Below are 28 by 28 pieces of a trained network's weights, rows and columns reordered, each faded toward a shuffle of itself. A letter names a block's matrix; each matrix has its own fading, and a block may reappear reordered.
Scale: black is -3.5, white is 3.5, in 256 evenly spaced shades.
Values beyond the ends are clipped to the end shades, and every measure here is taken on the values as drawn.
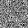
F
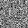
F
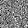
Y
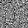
Y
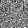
Y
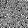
Y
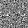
Y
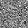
F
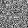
F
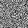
F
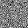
Y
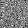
Y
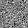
Y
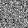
Y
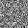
F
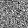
Y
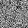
F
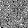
Y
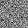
F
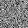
Y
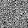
Y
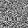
F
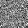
F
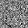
F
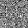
F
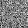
F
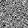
Y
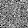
Y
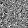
Y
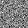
Y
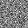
Y
